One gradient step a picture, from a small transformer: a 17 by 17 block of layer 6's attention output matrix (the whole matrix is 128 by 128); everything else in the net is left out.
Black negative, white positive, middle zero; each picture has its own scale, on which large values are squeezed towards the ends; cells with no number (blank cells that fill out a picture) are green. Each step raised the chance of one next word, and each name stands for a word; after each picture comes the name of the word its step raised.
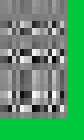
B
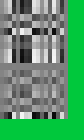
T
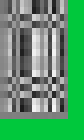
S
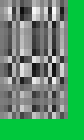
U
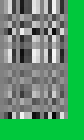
T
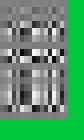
B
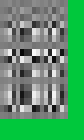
B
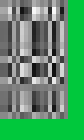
U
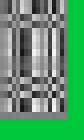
S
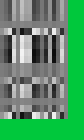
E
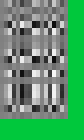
B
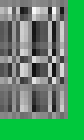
U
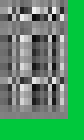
E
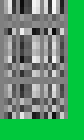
T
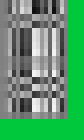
S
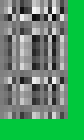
E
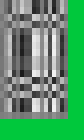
S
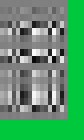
B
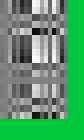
T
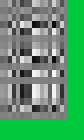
B
